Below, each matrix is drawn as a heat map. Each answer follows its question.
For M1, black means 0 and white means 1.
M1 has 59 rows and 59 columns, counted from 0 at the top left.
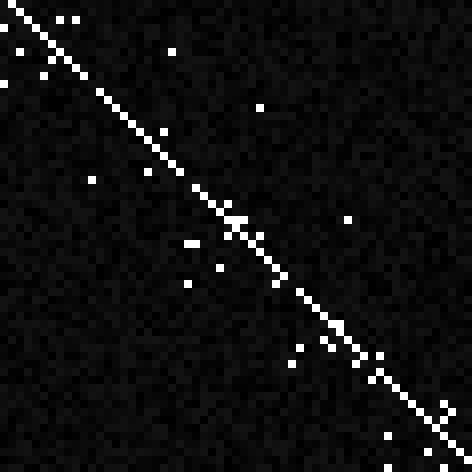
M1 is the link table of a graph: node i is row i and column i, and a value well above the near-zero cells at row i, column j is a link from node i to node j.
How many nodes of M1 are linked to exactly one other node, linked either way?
1
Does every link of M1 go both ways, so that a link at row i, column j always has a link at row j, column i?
no
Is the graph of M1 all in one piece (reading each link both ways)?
yes
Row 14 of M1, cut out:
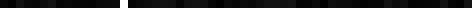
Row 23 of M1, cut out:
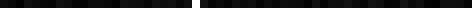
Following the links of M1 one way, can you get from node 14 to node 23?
yes
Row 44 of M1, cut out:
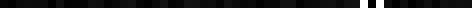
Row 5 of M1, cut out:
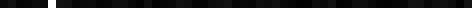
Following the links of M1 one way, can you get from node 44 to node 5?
no
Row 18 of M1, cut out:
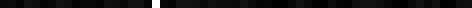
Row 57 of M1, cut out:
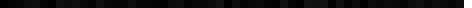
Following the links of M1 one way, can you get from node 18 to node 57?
yes
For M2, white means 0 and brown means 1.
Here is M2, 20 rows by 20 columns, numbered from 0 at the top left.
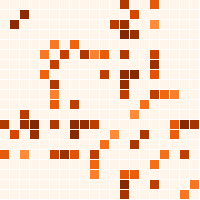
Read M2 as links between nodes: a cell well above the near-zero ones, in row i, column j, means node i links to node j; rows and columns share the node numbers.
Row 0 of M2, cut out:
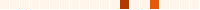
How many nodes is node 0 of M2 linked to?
2
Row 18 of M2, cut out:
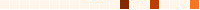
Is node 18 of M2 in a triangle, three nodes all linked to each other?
yes
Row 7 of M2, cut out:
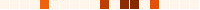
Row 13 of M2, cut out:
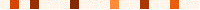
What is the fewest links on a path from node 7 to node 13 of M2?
1
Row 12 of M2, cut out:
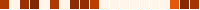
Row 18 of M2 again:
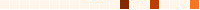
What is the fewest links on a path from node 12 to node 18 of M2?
1
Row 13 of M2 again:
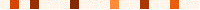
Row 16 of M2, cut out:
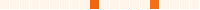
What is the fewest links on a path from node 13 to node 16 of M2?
3
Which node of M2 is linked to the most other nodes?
node 12
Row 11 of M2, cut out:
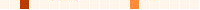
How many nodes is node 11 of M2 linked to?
2
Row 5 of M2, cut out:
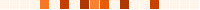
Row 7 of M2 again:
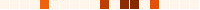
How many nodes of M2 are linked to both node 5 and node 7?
4
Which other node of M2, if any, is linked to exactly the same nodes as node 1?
node 11
